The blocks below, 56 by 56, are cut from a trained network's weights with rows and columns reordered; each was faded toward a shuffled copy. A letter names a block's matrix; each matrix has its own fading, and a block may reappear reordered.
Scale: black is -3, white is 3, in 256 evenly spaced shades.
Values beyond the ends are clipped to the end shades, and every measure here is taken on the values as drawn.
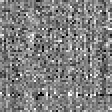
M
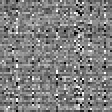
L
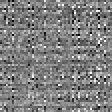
L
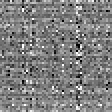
L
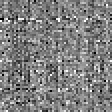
M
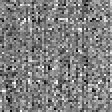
M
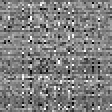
L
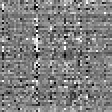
L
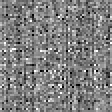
M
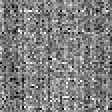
M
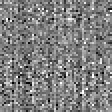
M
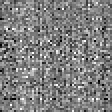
M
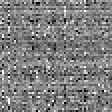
L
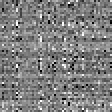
L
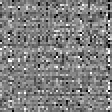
L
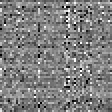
L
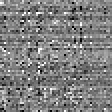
L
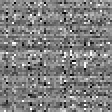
L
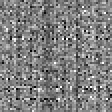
M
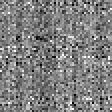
M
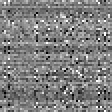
L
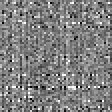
M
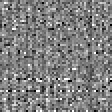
M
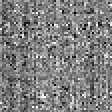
M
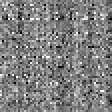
M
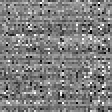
L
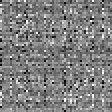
L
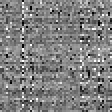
L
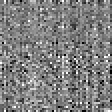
M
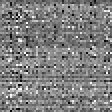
L
